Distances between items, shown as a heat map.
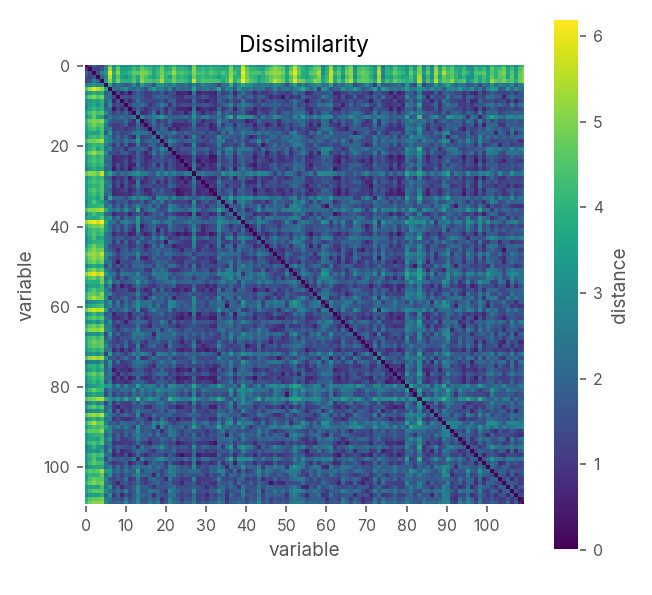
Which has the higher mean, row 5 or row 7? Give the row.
5
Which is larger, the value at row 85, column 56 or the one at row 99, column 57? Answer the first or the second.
the second
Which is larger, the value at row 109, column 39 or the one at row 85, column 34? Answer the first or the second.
the first
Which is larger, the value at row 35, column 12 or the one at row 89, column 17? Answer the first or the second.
the second
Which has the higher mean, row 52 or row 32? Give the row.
52
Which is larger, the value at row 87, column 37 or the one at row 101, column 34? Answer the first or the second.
the second
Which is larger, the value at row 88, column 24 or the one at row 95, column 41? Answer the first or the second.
the second
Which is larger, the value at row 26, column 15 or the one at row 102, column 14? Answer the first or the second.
the second
